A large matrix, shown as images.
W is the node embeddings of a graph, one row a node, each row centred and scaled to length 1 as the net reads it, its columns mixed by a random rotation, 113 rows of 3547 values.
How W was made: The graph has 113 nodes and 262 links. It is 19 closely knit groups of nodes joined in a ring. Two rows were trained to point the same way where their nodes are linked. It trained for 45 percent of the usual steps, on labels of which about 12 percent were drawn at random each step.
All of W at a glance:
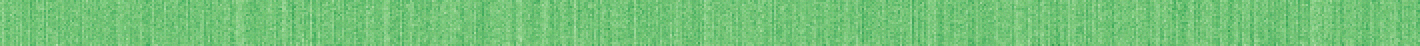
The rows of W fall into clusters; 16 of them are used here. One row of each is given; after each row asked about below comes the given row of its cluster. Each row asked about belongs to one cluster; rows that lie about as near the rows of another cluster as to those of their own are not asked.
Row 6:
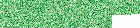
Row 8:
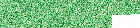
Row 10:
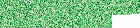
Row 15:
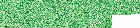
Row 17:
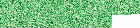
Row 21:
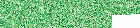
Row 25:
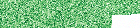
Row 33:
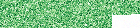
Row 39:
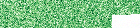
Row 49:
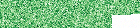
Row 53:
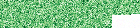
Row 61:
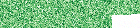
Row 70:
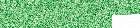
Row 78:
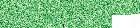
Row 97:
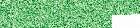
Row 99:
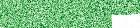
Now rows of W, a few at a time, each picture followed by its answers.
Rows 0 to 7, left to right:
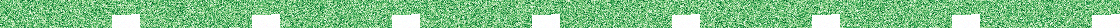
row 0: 21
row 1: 6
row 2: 6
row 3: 49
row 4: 61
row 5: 17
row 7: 78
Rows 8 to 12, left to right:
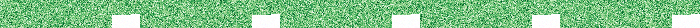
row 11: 15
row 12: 33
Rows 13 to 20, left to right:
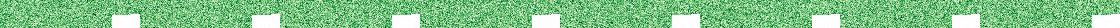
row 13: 70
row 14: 49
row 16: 15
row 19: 99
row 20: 99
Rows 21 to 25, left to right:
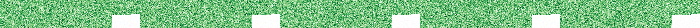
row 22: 99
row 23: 99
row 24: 8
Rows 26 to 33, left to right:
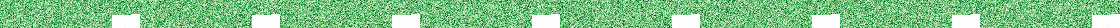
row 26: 10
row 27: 17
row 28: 25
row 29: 15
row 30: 61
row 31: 97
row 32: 10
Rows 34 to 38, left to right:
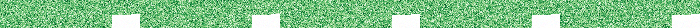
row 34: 25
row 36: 78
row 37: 10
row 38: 78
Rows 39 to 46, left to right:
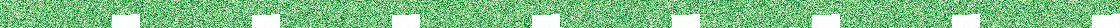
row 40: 61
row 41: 15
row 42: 49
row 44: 6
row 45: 99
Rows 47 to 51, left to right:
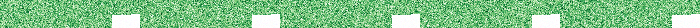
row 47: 53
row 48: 33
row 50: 8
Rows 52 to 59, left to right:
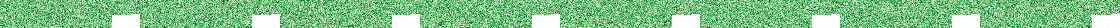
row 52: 21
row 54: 21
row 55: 17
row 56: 17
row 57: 25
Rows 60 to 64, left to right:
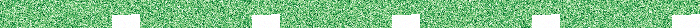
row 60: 15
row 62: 25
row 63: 78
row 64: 61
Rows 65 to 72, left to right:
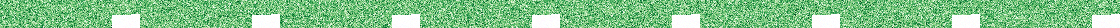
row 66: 53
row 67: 78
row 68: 21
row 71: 10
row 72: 70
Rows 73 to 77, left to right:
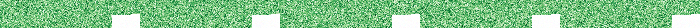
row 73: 49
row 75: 70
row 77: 17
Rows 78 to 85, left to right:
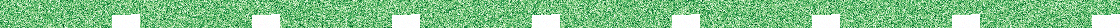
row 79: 39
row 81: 53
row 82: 39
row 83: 97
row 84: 10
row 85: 15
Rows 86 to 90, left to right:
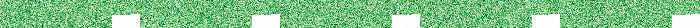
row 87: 17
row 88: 97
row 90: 6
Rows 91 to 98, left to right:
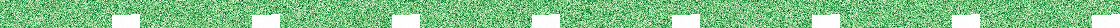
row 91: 70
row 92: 97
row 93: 39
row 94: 39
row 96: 33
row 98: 6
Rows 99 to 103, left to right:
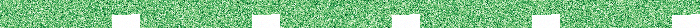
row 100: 33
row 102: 97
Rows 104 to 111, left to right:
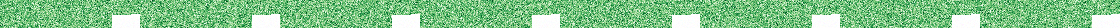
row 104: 33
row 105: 17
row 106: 49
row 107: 78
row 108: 21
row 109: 97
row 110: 21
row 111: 97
